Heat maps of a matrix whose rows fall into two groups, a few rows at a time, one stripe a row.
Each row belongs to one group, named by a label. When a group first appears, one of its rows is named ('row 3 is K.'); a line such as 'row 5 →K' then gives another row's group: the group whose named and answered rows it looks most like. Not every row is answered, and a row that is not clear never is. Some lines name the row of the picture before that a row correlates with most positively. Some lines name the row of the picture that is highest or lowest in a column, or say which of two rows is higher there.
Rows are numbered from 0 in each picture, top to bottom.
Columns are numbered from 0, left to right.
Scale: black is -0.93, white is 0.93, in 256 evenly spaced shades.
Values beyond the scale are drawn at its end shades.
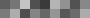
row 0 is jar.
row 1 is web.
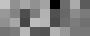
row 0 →web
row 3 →jar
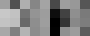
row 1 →web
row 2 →web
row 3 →web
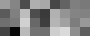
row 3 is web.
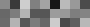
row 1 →jar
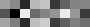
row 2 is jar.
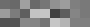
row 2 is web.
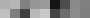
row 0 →web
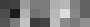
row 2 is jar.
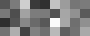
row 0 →jar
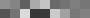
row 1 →jar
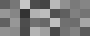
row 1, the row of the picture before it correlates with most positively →0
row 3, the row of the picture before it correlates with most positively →0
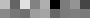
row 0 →web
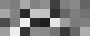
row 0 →web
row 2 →jar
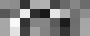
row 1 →jar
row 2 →web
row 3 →web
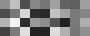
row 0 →web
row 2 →web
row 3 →jar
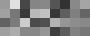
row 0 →web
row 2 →jar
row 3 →web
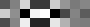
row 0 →jar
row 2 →jar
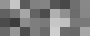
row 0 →web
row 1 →jar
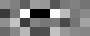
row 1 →jar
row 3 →jar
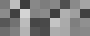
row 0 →web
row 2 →jar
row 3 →jar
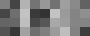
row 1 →jar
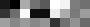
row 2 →web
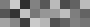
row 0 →web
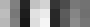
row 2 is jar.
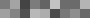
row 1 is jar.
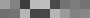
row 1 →jar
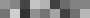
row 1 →web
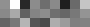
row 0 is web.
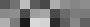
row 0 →jar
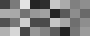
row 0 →jar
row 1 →web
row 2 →jar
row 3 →web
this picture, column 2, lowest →3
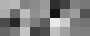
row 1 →web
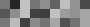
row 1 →jar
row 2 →web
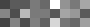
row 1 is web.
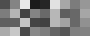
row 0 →jar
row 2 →jar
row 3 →web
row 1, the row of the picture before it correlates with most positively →2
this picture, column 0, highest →3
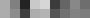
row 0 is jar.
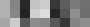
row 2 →web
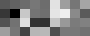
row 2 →jar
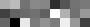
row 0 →web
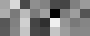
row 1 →web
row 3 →jar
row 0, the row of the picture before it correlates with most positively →0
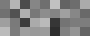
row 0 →web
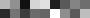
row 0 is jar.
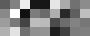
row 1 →web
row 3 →web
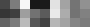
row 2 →jar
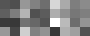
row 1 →jar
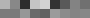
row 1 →jar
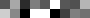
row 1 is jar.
